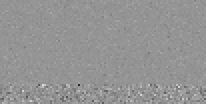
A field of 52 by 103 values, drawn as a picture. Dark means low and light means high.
A horizontal seam about 80% of the way down splits the table, and the top part is calmer. The halves do not mirror each other. There is no overall slope. Fine speckle covers the field. The distribution is heavy-tailed on both sides.
